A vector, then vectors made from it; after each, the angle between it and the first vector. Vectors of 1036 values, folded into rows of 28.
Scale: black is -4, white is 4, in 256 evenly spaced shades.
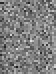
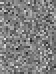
nearly opposite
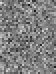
partly opposed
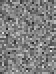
orthogonal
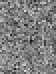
partly opposed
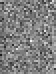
nearly parallel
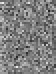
nearly opposite
